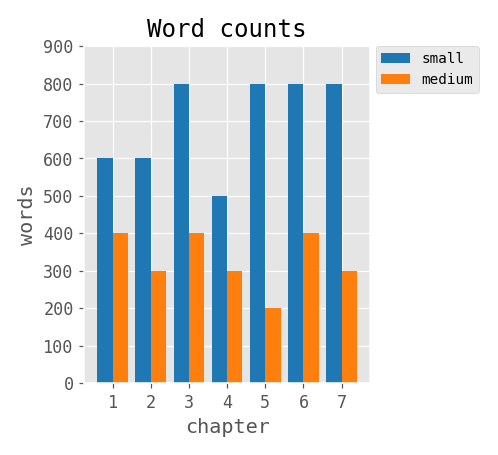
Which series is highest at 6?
small
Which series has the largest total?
small
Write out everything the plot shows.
Title: Word counts
x-axis: chapter, ticks 1 2 3 4 5 6 7
y-axis: words, ticks 0 100 200 300 400 500 600 700 800 900
Legend: small, medium
Values:
small: 600 600 800 500 800 800 800
medium: 400 300 400 300 200 400 300
